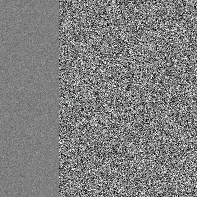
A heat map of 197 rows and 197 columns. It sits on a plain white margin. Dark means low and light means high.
The halves do not mirror each other. There are no regular stripes. A vertical seam about 30% of the way across splits the table, and the left part is calmer. On average the colour sits 50% of the way up the scale. Fine speckle covers the field. No overall slope runs across the table.
